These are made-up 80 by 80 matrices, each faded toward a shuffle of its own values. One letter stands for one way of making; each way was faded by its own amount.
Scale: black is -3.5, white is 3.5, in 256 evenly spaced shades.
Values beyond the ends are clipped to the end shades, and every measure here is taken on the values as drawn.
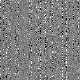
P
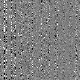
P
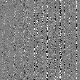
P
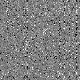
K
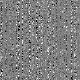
P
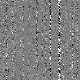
P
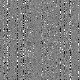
P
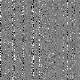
P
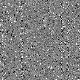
K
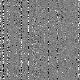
P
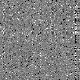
K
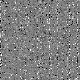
K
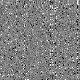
K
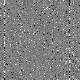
K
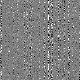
P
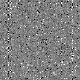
K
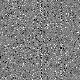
K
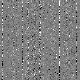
P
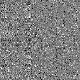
K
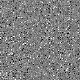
K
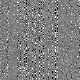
P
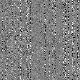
P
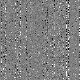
P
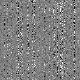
P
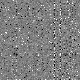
K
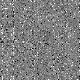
K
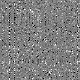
K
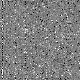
K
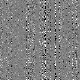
P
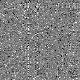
K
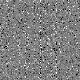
K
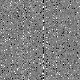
K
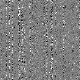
P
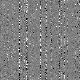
P
